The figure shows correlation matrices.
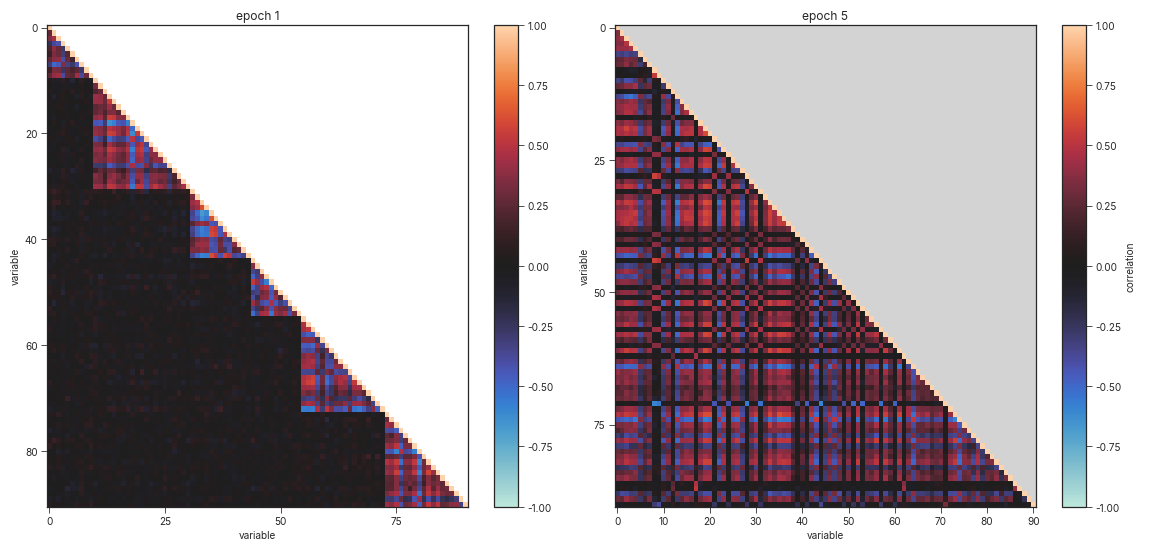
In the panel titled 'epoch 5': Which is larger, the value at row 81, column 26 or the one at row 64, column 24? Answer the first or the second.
the first
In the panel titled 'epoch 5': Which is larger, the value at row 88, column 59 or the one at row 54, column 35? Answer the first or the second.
the second
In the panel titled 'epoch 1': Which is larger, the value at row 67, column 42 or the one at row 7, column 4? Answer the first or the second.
the first
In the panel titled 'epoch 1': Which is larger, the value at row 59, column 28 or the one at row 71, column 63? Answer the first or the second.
the second
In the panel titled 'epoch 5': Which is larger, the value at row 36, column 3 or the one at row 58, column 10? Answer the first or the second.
the first
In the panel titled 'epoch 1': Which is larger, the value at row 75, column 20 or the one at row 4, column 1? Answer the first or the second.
the second
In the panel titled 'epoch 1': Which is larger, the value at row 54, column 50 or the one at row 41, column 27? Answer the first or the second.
the first
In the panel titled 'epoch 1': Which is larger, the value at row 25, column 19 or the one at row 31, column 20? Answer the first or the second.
the first
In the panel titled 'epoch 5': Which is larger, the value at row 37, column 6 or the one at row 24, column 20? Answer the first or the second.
the first
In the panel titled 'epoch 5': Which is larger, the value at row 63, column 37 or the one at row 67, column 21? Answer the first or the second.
the first
